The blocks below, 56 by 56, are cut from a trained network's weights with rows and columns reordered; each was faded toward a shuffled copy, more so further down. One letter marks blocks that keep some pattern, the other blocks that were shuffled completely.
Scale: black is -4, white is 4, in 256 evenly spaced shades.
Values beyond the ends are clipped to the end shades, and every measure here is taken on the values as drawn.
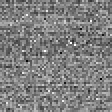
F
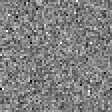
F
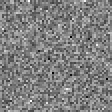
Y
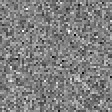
Y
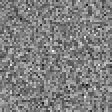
Y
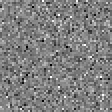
Y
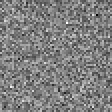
Y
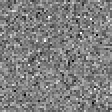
Y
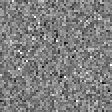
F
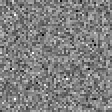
Y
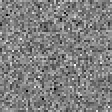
F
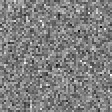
Y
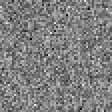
Y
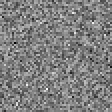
Y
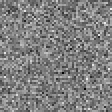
Y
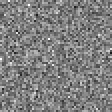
Y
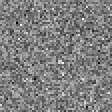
Y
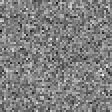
Y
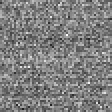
F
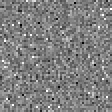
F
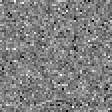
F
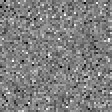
Y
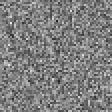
Y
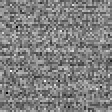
F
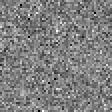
Y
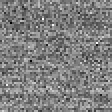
F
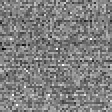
F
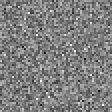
Y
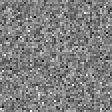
Y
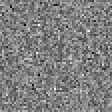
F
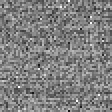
F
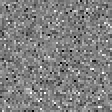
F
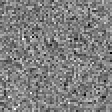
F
